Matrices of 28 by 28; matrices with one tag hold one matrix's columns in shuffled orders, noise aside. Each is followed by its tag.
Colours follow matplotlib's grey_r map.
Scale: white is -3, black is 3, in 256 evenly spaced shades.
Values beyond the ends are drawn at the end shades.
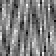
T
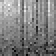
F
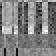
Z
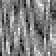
T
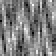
T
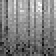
F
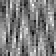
T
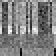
Z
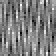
T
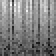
F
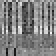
Z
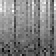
F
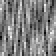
T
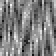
T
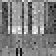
Z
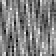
T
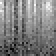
F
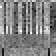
Z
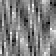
T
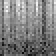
F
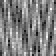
T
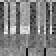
Z
